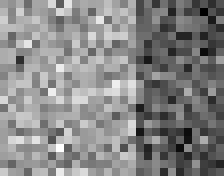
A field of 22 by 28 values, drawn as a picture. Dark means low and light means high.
There are no regular stripes. The histogram is bell-shaped. The left part is higher, up to a seam about 60% of the way across.
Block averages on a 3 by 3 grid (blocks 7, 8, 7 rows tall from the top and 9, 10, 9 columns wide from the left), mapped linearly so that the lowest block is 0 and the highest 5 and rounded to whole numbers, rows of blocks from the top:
540 | 541 | 540
